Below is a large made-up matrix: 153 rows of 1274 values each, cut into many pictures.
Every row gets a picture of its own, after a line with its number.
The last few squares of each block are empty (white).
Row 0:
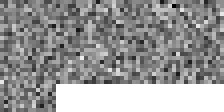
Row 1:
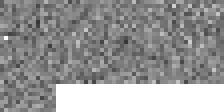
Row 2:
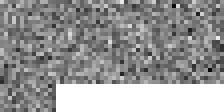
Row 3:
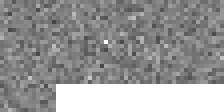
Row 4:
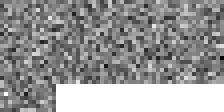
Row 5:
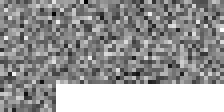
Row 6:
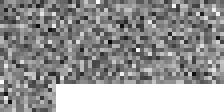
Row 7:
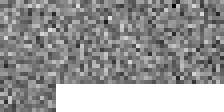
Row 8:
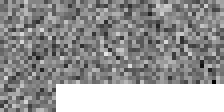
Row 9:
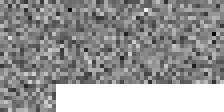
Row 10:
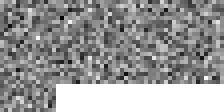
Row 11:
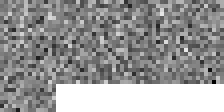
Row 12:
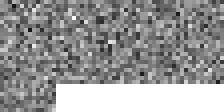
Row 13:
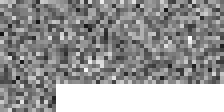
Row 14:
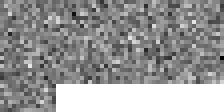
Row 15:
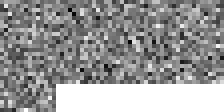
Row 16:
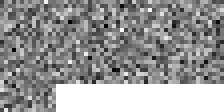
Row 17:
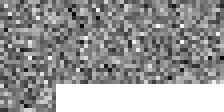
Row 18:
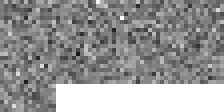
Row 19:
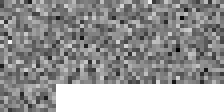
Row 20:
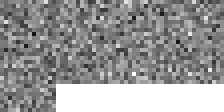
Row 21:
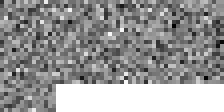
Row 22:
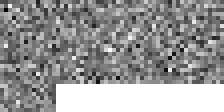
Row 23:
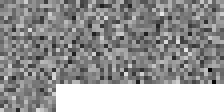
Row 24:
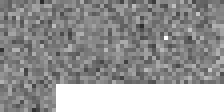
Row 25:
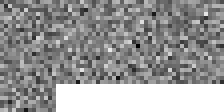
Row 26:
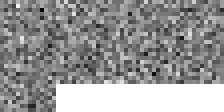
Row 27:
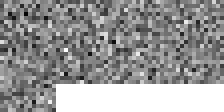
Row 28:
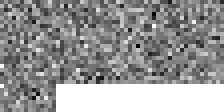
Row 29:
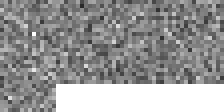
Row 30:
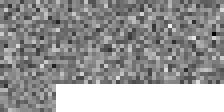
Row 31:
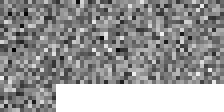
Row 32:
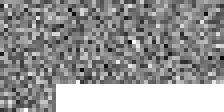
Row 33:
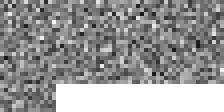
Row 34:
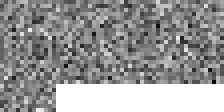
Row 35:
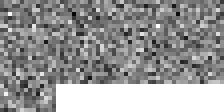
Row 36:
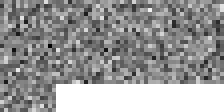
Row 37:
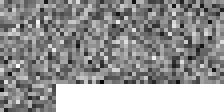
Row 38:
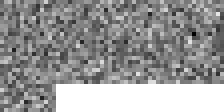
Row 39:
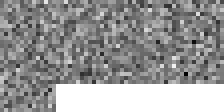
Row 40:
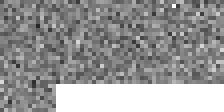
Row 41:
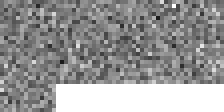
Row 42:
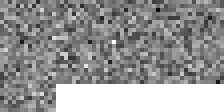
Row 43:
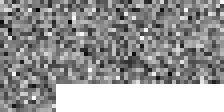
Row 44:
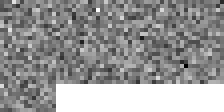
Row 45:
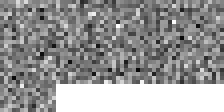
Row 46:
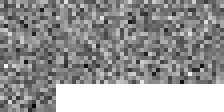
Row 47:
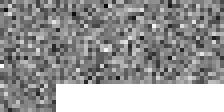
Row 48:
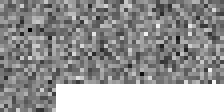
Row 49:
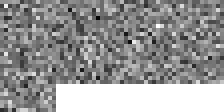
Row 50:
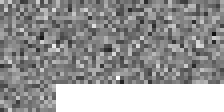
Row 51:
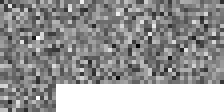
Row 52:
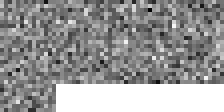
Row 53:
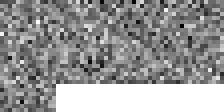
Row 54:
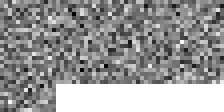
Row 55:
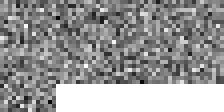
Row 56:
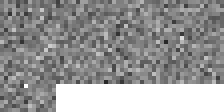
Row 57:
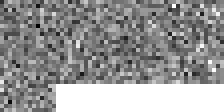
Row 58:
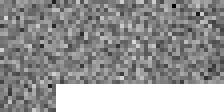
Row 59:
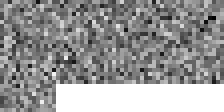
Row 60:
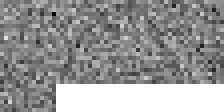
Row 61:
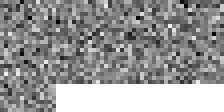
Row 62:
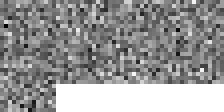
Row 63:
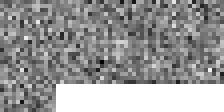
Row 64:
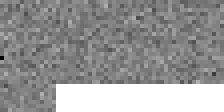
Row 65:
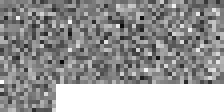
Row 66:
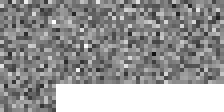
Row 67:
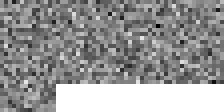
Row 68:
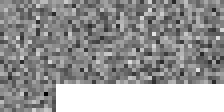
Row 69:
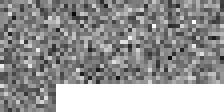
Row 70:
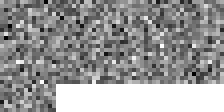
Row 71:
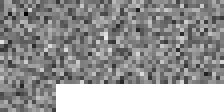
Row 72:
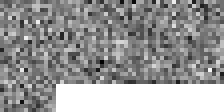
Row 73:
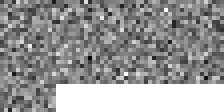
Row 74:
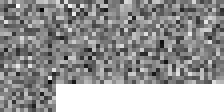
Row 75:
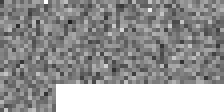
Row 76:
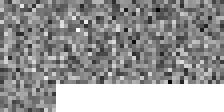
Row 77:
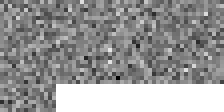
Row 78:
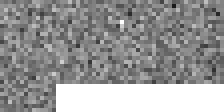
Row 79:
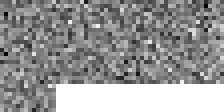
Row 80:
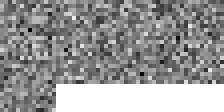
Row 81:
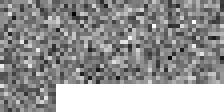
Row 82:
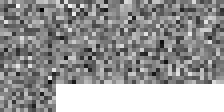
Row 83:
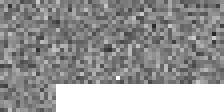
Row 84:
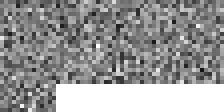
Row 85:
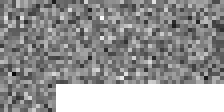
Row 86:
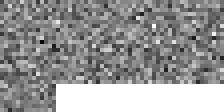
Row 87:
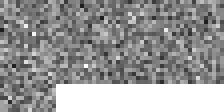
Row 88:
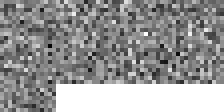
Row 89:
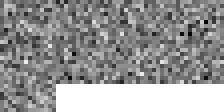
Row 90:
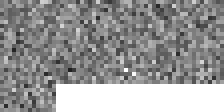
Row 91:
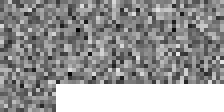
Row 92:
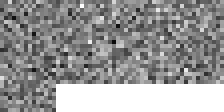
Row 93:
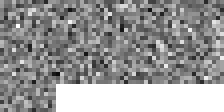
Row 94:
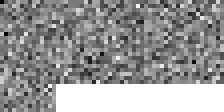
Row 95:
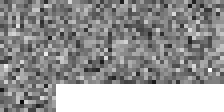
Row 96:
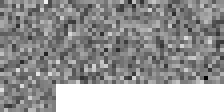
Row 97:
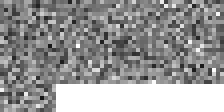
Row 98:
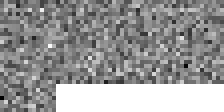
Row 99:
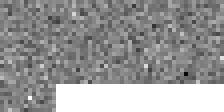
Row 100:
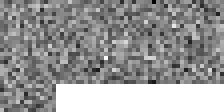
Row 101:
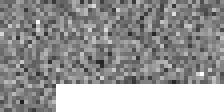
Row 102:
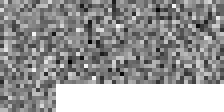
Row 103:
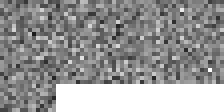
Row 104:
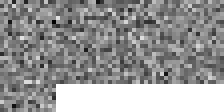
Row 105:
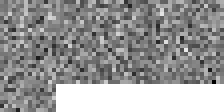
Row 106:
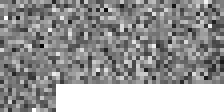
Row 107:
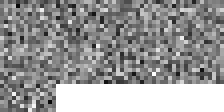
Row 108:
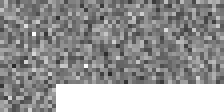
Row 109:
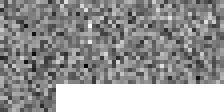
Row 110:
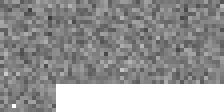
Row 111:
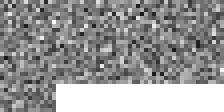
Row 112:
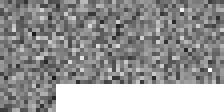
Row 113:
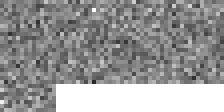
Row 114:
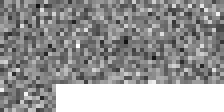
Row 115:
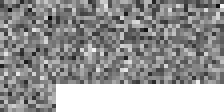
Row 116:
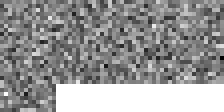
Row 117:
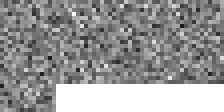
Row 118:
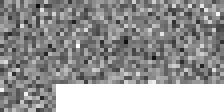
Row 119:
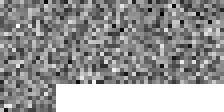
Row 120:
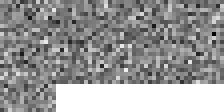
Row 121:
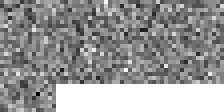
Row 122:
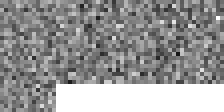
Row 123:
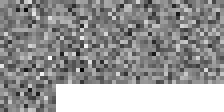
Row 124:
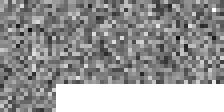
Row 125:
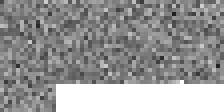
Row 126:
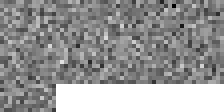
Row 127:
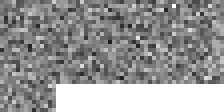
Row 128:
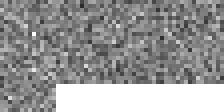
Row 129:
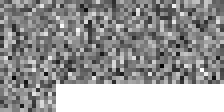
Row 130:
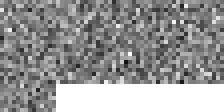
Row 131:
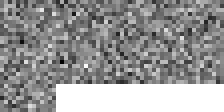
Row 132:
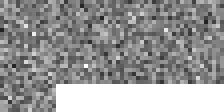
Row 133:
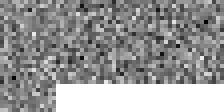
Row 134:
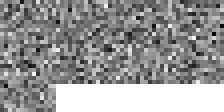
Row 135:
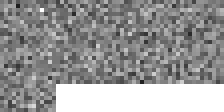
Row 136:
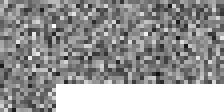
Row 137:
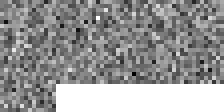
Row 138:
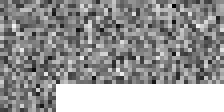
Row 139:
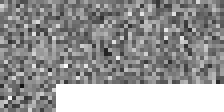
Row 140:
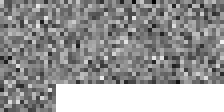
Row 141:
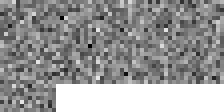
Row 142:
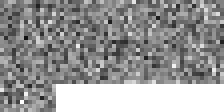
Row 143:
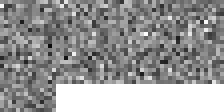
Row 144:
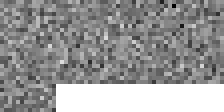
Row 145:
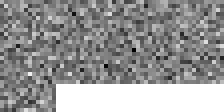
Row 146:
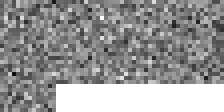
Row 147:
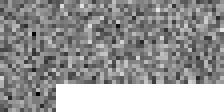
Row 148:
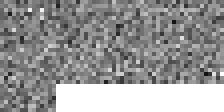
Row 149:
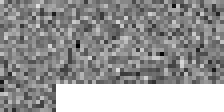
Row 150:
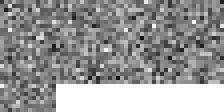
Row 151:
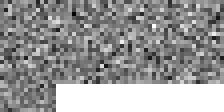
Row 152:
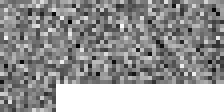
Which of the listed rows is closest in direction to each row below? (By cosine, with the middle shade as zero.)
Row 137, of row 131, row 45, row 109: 109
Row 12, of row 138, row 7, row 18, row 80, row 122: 80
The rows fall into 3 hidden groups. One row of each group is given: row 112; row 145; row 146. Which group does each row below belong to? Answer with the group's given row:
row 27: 112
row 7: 146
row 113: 146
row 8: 112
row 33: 145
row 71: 112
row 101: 146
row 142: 146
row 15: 145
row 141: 146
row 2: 146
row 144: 146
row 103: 112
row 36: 146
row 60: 146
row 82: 112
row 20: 112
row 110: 145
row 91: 112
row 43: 145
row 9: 145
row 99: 145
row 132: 112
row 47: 145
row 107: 112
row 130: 112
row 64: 145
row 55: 112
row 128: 112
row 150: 145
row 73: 146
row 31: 112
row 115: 145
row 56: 112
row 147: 112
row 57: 146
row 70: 146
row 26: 112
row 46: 112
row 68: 146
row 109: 112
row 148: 112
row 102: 112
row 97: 146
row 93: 146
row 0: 112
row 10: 146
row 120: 145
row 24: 146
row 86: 145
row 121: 145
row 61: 145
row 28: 145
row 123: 145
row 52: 146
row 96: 146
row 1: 146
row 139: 112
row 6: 146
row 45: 112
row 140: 146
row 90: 112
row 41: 146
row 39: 146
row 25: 145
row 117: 145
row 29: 112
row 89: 112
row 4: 145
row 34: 112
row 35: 145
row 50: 145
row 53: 146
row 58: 146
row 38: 146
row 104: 145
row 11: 112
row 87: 112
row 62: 112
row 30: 145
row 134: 145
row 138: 112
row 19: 145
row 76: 112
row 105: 112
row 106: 146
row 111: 145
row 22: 145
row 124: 112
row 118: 146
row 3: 145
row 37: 146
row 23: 112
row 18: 145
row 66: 145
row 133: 112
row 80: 112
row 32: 145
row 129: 112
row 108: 112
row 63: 146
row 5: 146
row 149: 146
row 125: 146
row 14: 145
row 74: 112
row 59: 112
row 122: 112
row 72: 146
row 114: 146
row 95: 146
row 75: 146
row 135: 112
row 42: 112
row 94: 146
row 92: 112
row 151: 145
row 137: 112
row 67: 145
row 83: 145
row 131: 112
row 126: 146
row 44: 145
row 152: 146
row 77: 145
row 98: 112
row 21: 146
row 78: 146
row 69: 145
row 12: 112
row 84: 112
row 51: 145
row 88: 112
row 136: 112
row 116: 145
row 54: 145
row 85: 146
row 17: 145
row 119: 146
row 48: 112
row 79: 146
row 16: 146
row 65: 146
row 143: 112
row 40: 146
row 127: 146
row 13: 146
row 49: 145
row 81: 145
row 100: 146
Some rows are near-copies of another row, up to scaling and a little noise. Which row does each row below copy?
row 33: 111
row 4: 116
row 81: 69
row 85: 146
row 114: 118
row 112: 103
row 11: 105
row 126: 144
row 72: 63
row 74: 82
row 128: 29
